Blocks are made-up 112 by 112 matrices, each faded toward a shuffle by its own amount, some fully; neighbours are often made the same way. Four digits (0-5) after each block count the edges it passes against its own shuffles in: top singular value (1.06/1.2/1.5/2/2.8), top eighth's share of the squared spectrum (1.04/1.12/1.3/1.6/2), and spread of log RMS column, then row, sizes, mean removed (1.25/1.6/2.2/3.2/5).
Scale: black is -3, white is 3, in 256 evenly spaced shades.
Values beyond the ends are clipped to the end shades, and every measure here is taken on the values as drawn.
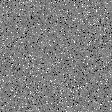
0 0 0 0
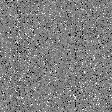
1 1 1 0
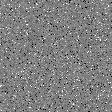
0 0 0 0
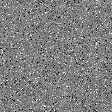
1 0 1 0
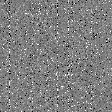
2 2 2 0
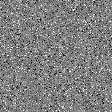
3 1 0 1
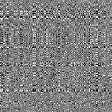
5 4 3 4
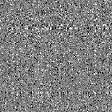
4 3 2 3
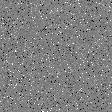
0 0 0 0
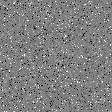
0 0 0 0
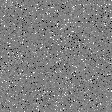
0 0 0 0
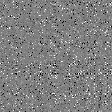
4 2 2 1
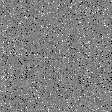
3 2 1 0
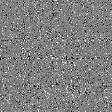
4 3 2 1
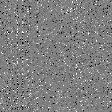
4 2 2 1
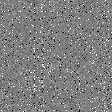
3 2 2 1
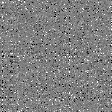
4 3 2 2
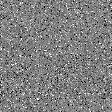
1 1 1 1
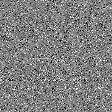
0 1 0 2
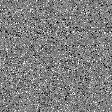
1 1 0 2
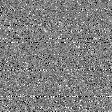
2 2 0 3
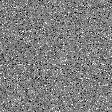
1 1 0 2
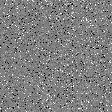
3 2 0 0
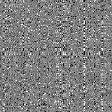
5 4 3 2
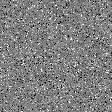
1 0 0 0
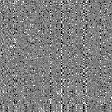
5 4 3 2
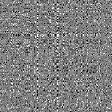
5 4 3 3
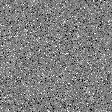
1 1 0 0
